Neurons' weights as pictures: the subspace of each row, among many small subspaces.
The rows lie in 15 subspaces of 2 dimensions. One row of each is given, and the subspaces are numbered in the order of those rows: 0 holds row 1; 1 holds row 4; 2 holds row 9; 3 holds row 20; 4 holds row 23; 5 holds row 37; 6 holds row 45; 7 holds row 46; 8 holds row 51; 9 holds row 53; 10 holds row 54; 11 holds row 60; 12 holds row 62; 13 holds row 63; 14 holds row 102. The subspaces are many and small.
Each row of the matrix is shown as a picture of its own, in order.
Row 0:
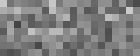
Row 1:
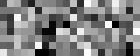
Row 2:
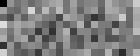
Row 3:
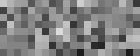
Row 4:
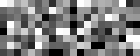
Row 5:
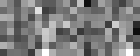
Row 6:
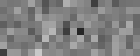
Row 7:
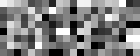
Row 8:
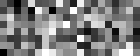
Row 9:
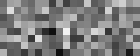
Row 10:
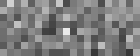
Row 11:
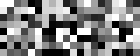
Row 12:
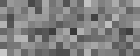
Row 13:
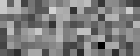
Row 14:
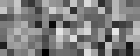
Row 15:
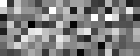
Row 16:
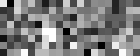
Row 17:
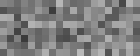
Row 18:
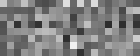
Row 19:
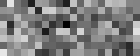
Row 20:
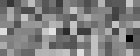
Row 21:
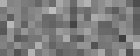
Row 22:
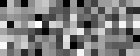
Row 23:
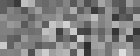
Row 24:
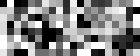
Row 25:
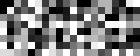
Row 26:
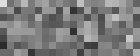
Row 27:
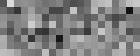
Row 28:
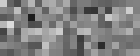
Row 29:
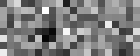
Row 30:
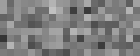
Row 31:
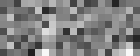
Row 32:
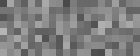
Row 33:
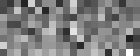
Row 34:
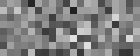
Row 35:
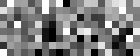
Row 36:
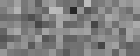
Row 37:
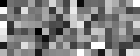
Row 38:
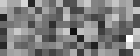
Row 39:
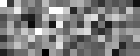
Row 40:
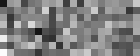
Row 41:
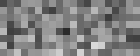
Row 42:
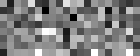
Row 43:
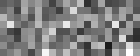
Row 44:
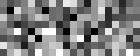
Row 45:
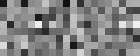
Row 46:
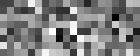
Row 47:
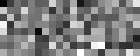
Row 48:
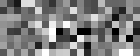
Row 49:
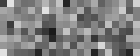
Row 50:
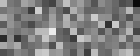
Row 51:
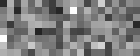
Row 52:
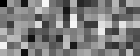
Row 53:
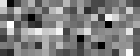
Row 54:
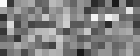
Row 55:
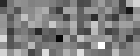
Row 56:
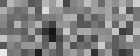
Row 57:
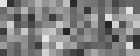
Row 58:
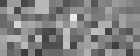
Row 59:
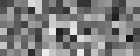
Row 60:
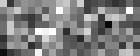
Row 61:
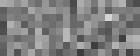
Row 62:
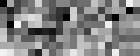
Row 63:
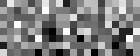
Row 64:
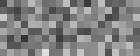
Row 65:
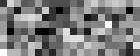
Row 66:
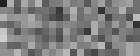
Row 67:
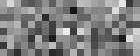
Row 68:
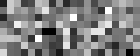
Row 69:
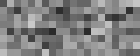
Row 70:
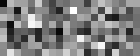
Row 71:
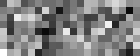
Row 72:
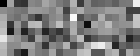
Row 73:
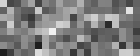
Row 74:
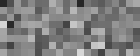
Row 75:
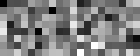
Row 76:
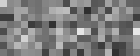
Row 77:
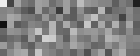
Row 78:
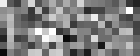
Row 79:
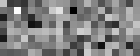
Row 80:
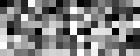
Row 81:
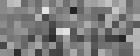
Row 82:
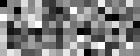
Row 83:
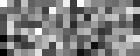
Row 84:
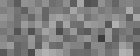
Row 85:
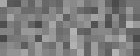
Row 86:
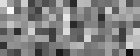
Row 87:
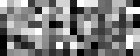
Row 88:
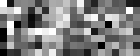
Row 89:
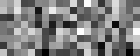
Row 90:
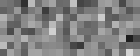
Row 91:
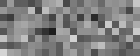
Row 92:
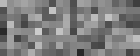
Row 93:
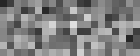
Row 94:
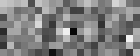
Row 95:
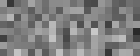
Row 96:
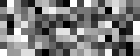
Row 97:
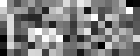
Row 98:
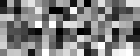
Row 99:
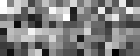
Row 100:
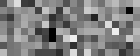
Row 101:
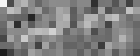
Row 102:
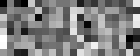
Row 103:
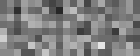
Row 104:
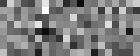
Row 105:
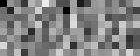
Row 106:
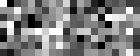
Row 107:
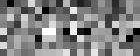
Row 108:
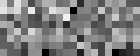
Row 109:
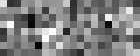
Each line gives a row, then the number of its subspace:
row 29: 3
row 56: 13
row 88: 0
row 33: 6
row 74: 5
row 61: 1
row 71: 11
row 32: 2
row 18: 6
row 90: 6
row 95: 5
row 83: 3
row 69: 11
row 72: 14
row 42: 6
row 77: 5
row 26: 14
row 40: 3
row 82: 9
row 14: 0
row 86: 2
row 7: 1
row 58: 2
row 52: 2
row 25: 7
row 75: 1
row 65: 11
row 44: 2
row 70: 9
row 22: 6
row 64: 10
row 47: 5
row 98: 0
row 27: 11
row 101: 12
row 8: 12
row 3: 5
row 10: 13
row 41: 1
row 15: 10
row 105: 2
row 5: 0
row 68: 2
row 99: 12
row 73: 12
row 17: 10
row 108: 12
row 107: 3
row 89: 0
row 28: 9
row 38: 14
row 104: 6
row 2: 5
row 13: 0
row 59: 7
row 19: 10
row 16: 14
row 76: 10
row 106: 9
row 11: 7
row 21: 1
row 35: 13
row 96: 10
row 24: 14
